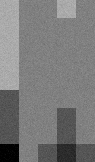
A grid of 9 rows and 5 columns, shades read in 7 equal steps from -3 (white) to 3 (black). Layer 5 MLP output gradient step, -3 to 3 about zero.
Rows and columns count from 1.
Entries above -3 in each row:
5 5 5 5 5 5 5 5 5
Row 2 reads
-1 0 0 0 0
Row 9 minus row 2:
4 0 1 2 1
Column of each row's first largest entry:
2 2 2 2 2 1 1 1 1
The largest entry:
3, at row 9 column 1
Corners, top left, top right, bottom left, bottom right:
-1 0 3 1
